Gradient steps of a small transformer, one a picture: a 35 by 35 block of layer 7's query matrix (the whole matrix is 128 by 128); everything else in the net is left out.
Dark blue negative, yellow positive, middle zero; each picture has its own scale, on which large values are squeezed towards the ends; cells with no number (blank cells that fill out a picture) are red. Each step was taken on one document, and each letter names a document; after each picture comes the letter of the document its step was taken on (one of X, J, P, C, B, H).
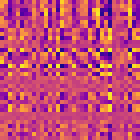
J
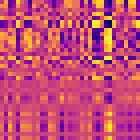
J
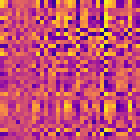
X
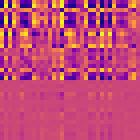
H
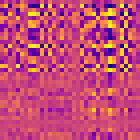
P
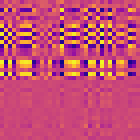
H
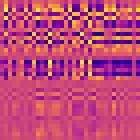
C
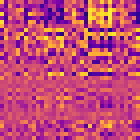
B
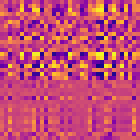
J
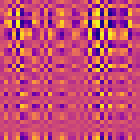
P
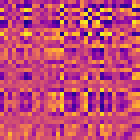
H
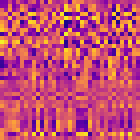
C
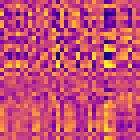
X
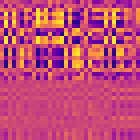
C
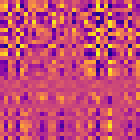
P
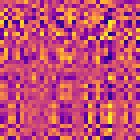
J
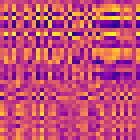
C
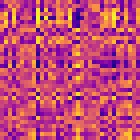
C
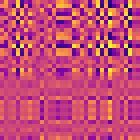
P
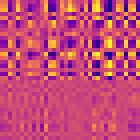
J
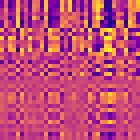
J
